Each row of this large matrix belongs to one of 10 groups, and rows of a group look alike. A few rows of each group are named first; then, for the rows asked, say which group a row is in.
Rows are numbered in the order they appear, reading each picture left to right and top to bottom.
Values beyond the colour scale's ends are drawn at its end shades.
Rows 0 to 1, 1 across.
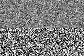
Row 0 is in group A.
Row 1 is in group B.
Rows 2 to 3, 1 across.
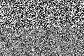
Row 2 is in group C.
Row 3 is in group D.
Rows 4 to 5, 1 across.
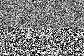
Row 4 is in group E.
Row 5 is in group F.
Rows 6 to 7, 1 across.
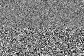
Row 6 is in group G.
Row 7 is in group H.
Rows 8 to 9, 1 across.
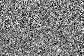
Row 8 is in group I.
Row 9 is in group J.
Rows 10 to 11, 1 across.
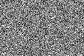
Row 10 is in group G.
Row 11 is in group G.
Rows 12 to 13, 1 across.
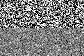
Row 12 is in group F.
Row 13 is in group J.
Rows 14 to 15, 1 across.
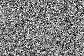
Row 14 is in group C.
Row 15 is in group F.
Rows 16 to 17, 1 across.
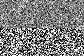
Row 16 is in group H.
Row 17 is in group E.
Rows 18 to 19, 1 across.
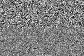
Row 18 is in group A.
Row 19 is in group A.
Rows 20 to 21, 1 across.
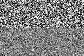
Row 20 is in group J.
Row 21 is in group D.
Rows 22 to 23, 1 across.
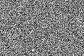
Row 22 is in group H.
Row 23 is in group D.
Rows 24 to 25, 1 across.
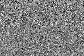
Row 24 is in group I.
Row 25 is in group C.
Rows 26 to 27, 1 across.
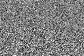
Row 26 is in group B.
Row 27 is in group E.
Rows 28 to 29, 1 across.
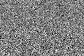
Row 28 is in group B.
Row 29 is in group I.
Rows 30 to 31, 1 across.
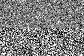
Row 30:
J
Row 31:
G
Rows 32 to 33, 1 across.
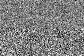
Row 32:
B
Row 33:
G
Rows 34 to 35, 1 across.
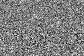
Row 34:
J
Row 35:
C
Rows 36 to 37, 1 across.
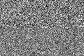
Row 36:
H
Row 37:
F
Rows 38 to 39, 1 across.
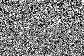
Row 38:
J
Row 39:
A
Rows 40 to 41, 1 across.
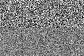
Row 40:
B
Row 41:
C
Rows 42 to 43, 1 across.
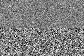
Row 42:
D
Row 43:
I
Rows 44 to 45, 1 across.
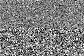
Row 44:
B
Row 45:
B
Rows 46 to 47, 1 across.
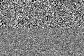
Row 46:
E
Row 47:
F
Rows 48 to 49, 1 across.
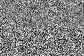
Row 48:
G
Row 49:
E
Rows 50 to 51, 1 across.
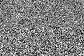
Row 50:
E
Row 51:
H
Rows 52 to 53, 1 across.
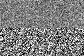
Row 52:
B
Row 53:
A
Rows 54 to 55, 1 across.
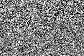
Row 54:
A
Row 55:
E
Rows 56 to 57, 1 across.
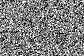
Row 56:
G
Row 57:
B
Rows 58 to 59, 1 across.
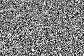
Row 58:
A
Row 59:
D
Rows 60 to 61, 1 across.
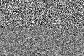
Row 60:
D
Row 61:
F
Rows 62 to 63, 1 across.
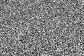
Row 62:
J
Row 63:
H
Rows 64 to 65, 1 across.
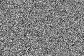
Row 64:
E
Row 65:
A
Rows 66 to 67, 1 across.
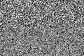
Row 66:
E
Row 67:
A
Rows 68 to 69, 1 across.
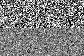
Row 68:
C
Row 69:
A
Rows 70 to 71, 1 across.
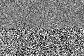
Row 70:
G
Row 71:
C
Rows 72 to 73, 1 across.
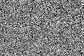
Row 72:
J
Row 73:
J
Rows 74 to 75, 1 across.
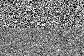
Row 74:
F
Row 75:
J
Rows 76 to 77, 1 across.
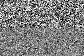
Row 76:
F
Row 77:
A
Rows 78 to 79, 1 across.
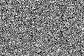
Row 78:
B
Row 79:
J
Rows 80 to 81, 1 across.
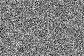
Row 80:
B
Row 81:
E
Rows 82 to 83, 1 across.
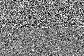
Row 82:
H
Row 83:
D
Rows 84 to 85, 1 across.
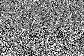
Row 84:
I
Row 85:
G
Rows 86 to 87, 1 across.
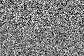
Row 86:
A
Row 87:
B
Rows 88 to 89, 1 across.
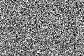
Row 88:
H
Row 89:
F
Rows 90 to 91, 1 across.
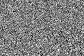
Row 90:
D
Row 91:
J
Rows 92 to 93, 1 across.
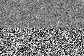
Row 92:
J
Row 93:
E
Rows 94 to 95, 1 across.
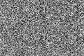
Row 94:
C
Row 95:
C
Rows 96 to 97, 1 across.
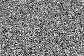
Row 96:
J
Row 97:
B
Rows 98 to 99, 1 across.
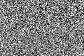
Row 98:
C
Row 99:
H
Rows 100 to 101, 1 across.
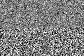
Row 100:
A
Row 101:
I
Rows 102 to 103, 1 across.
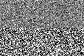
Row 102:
B
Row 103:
J
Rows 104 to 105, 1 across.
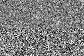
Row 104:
J
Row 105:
C
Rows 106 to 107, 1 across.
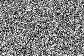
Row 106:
F
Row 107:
G
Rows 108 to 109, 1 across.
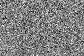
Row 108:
G
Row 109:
C
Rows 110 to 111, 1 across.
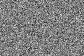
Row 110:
H
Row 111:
A
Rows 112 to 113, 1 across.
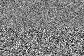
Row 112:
G
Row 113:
A
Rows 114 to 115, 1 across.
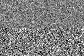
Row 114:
D
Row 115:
J
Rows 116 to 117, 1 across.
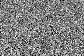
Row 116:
E
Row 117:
I
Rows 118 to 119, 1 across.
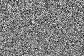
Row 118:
D
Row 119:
A
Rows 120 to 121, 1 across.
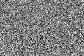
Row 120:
J
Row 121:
C
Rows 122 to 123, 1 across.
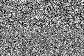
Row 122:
J
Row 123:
I
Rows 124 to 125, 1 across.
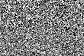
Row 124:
B
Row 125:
F
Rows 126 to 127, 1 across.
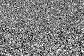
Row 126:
C
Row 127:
J
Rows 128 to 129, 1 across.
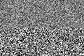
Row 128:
E
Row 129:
H
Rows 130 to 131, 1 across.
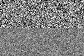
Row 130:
G
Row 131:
F
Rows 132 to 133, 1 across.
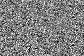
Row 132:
A
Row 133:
A
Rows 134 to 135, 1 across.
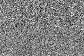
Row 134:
C
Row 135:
G
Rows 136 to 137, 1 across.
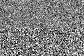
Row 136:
J
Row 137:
B
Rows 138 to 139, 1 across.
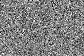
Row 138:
I
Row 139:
G
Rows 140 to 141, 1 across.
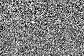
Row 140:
D
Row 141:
E
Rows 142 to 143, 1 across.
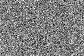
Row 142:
B
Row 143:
C
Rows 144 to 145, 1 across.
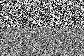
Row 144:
I
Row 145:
I
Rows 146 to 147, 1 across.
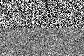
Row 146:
D
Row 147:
G
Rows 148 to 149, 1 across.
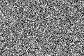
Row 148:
C
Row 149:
A
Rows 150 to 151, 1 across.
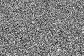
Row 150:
D
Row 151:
J
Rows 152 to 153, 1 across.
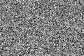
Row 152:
B
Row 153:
A
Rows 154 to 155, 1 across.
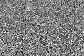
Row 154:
F
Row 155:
C
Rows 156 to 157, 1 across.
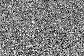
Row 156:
D
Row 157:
B
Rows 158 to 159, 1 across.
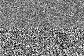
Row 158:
C
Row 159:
B
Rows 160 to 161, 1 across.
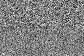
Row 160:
F
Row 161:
G
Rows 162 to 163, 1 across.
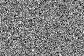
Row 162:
B
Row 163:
D
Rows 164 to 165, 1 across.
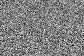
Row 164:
G
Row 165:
A
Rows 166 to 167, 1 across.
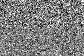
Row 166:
J
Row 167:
F
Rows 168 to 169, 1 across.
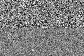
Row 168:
H
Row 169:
D
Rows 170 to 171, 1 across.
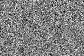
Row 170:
I
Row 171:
E
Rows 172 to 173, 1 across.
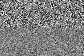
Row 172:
I
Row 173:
H
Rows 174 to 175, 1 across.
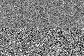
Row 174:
C
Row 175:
J
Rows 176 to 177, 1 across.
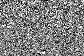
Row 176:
G
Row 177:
F
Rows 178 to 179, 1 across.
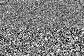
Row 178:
B
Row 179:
J
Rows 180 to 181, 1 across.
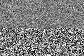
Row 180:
D
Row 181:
A
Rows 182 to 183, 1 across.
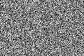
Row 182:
I
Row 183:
D
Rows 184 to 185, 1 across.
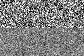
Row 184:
G
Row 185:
C
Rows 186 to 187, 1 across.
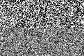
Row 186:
C
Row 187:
A
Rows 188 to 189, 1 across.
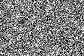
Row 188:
E
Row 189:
J
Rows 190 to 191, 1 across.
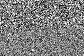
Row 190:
B
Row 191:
D
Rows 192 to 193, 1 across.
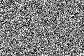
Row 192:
A
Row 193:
H
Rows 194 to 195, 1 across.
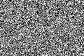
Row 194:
A
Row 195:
H
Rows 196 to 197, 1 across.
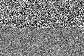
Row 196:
H
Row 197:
J
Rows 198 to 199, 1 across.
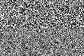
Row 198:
H
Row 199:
I
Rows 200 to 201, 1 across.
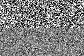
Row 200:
C
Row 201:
A
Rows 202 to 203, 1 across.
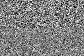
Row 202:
F
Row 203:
I
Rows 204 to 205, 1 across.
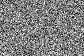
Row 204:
A
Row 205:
G
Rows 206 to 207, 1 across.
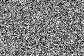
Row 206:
J
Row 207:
C
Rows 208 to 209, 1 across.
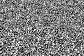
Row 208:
A
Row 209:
E
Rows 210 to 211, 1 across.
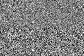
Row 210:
D
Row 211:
D
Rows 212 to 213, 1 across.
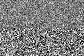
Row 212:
H
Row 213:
C
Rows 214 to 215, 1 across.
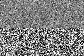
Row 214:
I
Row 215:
C
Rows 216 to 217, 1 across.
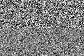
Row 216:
A
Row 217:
H
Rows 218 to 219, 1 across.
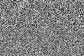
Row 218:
H
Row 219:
A
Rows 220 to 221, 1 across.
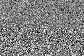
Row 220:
H
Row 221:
A
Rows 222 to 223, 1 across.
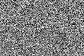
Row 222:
H
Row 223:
B
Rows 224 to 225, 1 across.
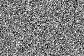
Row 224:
F
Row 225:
E
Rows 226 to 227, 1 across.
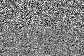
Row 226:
A
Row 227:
A
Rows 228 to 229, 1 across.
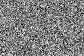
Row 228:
C
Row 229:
G
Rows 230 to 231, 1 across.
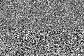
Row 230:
E
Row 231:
C
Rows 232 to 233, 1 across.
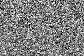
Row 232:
E
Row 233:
F
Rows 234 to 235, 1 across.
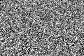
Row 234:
I
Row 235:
A
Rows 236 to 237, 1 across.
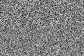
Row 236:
I
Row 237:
J
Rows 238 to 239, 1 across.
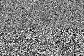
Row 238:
I
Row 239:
F
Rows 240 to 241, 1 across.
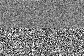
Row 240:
B
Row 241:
D
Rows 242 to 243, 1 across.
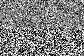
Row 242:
G
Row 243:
E
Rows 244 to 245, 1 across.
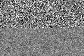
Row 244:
E
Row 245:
I
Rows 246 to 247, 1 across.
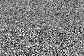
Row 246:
F
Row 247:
B
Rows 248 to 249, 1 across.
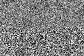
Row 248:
G
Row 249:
C
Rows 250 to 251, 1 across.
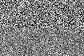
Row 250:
H
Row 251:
G
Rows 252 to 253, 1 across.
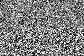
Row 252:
E
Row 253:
F
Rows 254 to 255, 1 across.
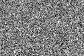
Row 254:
J
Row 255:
B
